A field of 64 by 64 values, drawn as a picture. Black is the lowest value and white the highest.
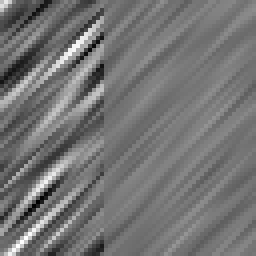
Slope: none. Grain: diagonal, up to the right. Roughest part: bottom left. Ninth with the lowest average: top left. Seam: vertical, 40% of the way across, the right part calmer. Histogram: heavy tails on both sides.
